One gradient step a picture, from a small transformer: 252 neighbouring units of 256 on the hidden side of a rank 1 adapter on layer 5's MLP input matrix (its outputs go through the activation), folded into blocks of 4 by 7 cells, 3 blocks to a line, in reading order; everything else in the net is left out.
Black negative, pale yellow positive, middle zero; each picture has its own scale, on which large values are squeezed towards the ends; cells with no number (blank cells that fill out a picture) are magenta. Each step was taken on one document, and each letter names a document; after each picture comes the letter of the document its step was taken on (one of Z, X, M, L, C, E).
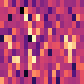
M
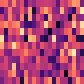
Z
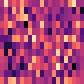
Z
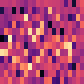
M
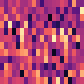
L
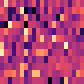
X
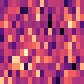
M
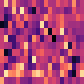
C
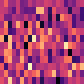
M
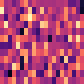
L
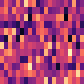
L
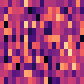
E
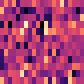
X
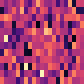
C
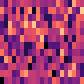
M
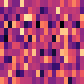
L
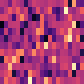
E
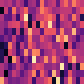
C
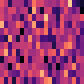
E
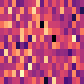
X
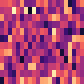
E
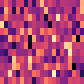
Z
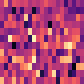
M
